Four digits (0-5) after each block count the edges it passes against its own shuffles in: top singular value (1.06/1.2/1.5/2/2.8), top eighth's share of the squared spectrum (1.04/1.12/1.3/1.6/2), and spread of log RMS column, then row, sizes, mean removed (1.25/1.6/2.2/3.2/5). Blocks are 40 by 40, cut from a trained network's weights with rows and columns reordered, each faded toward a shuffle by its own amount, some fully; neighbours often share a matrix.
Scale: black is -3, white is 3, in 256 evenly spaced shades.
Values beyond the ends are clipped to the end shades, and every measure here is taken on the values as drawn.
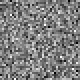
0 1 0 0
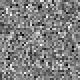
1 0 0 0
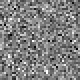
2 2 0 0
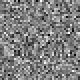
3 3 0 1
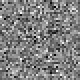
2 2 0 0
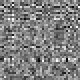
4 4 1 3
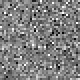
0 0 0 0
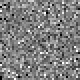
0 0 1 0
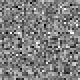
3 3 0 2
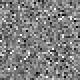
0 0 0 0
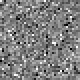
1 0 0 0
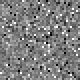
1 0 0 0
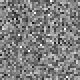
0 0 0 0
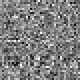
3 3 1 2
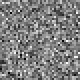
2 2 0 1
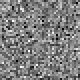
0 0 0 0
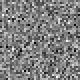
0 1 0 0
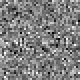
2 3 0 1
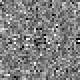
2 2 0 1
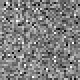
0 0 0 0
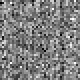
2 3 1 0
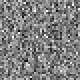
1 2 0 0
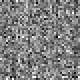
2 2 0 1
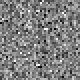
1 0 0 0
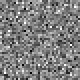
1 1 0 0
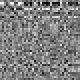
4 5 0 3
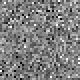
2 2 0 1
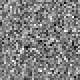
1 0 0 0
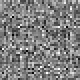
3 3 1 1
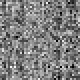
2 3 0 1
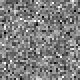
1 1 0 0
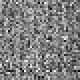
2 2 0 1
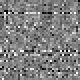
4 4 0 3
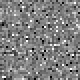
1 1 0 1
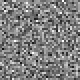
1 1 0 0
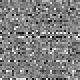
4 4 0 3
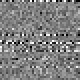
4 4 0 3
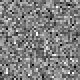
1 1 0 0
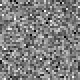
1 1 0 0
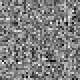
2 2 0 1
